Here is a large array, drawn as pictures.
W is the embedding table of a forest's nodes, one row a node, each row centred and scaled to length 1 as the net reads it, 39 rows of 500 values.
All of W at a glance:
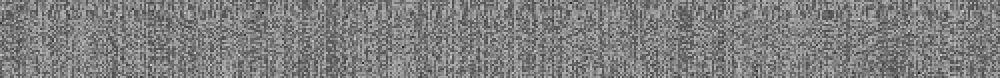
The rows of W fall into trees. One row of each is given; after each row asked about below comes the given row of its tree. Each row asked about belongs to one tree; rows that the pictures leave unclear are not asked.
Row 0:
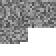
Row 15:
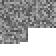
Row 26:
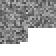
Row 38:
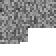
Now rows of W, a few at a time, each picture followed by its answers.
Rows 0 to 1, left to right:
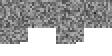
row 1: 15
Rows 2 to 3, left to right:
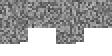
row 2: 0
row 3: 0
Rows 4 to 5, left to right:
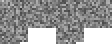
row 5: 15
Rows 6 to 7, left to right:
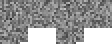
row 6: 15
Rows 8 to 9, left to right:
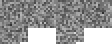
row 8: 15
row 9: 15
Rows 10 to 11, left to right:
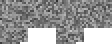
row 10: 26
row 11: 0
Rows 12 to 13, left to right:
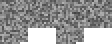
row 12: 15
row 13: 26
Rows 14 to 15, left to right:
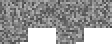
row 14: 0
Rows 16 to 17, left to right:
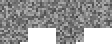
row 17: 38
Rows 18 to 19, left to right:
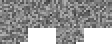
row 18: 15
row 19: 26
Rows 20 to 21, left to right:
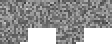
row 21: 15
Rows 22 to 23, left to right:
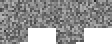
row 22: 38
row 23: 0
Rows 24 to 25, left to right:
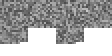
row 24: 15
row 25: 0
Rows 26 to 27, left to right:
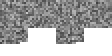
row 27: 0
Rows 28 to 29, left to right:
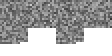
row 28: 15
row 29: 15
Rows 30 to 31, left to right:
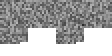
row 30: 0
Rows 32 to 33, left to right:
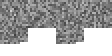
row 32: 38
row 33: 0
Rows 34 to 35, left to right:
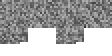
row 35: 0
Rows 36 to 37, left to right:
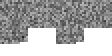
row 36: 38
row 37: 0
